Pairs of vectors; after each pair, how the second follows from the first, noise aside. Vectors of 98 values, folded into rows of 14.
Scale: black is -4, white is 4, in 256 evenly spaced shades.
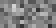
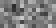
negated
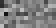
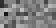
copied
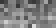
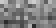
negated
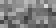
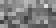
copied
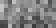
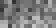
negated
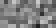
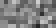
copied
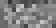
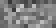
copied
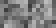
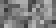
copied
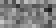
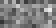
negated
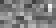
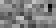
negated
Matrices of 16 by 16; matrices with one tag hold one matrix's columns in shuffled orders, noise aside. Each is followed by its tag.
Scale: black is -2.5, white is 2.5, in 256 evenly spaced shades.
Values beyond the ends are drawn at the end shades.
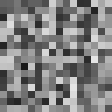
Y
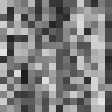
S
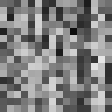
S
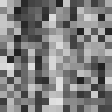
S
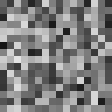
Y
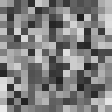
Y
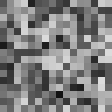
Y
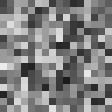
Y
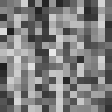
S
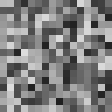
Y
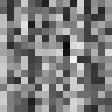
S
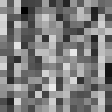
S
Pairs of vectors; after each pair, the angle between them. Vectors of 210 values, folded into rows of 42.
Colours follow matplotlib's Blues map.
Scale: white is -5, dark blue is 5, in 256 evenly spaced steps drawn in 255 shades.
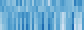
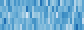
partly opposed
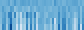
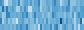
orthogonal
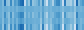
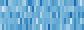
orthogonal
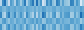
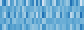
nearly parallel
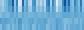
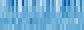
nearly parallel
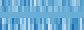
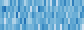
orthogonal
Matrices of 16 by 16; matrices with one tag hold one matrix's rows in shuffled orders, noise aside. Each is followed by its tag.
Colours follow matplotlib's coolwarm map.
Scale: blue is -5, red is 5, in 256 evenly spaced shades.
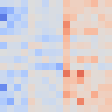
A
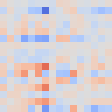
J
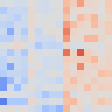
A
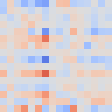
J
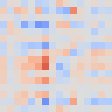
J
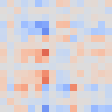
J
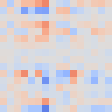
J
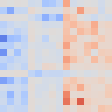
A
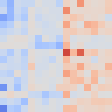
A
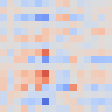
J
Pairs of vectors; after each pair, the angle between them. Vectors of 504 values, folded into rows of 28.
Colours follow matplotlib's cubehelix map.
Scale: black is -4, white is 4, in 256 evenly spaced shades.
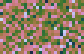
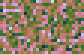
orthogonal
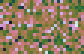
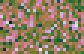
nearly parallel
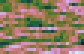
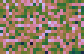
partly opposed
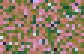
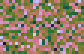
nearly parallel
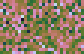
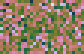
partly aligned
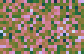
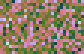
orthogonal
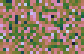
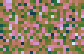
nearly opposite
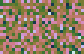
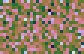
nearly parallel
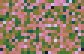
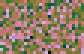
partly opposed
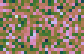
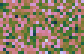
nearly opposite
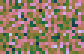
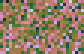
orthogonal
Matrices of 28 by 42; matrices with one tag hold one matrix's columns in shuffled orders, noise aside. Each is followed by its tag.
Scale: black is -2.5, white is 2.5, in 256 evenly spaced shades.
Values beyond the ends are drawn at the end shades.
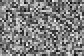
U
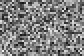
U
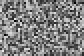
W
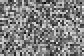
W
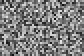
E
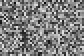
E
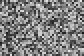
E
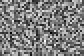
E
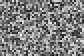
U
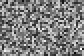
W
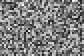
E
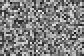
E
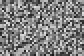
W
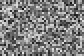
W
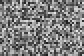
W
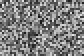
E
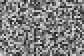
E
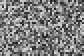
W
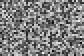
E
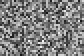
E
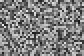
E
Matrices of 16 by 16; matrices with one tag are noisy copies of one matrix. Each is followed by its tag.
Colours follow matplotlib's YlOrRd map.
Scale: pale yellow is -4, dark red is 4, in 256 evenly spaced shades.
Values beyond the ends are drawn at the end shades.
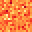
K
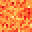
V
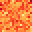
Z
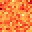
Z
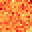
Z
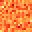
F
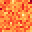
Z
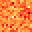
V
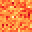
V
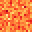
K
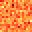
F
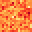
V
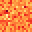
K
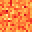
K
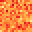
F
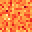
K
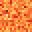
K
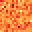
F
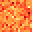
V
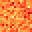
V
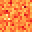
K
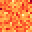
Z
